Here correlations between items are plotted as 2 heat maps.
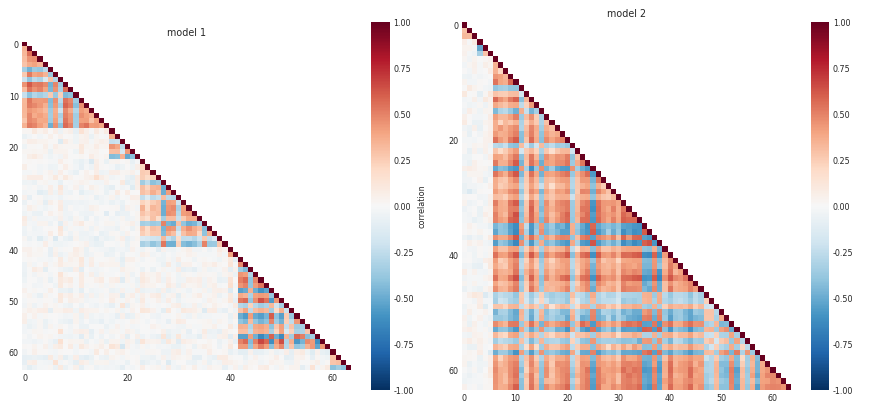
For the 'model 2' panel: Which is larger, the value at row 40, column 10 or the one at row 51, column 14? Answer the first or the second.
the first
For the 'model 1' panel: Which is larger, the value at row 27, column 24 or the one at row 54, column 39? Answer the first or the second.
the second
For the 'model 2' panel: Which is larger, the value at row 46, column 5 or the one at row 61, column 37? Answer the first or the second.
the second
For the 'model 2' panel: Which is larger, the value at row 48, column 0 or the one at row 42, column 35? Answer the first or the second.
the first
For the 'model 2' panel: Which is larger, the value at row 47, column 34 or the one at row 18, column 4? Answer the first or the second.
the second
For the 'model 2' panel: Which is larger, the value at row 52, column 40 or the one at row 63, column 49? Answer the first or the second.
the first
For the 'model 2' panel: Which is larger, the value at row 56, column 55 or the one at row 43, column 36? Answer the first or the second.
the first
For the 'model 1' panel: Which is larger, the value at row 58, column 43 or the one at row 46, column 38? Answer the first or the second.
the first
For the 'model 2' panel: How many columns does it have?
64
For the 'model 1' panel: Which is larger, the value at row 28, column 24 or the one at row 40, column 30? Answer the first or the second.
the first
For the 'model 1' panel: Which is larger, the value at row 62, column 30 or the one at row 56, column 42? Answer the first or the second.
the second
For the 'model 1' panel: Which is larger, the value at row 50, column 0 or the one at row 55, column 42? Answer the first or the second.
the second
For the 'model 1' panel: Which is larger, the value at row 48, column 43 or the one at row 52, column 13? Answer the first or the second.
the second
